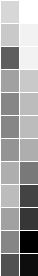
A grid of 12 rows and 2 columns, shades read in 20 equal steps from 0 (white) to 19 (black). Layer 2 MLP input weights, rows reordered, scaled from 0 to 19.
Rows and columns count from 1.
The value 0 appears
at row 1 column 2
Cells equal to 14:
1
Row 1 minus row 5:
-6 -5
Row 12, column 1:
13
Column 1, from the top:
3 4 12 7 9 9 8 6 5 7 9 13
